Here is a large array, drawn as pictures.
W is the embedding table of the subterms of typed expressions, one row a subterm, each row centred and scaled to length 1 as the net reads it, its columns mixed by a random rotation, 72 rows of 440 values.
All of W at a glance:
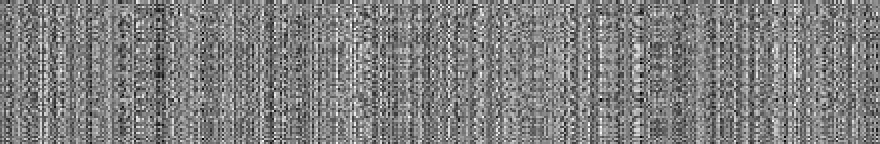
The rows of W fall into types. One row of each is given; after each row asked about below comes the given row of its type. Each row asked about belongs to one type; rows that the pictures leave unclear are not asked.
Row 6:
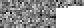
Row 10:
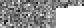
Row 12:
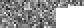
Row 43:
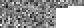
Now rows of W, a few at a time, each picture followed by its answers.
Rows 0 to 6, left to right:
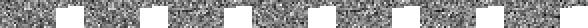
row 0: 12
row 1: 12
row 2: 6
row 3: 10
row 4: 6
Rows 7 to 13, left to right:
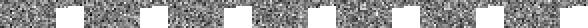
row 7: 6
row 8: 43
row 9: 43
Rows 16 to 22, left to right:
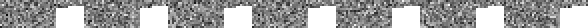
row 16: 43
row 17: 10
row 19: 43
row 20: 6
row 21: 10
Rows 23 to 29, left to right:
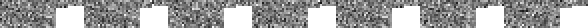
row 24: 12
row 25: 12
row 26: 12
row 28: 10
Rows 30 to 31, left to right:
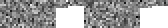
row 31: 6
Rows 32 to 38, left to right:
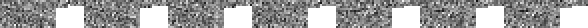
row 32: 12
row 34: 10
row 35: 12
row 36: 6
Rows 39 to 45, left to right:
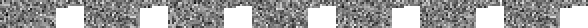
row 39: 43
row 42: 12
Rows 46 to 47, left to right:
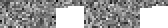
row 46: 6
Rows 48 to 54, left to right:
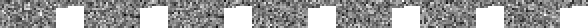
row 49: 6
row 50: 6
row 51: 43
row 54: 10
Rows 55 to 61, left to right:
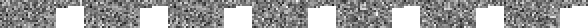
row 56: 43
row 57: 43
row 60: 12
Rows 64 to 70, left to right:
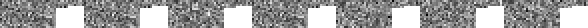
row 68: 6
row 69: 43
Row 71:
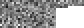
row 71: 43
